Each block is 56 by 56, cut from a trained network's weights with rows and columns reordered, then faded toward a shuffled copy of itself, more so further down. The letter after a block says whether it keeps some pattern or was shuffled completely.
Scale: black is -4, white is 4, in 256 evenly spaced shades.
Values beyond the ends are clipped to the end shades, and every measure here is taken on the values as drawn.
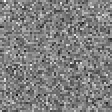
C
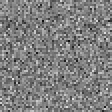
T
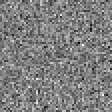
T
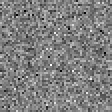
C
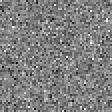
C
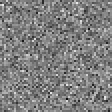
T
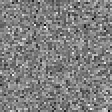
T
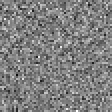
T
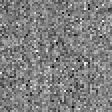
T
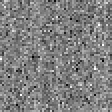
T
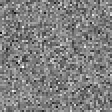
C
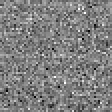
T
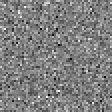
C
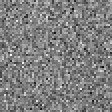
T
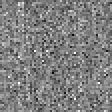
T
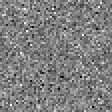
C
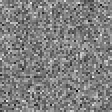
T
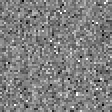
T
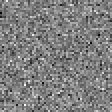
C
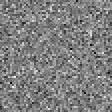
T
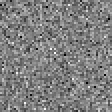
C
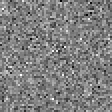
C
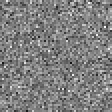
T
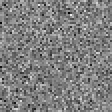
C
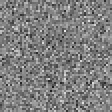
C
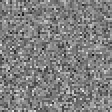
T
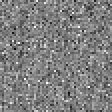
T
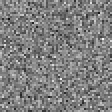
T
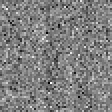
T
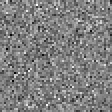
C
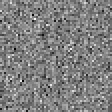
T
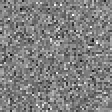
T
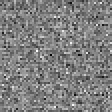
T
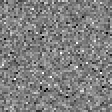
C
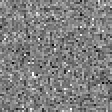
C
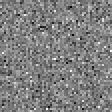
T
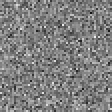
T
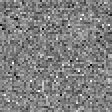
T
